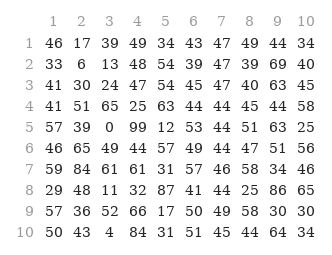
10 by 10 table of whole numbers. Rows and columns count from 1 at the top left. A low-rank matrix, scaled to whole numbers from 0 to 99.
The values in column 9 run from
30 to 86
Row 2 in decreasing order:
69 54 48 47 40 39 39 33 13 6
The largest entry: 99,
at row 5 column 4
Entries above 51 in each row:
0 2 2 3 4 3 6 3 4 2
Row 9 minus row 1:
11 19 13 17 -17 7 2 9 -14 -4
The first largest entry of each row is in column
4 9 9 3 4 2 2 5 4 4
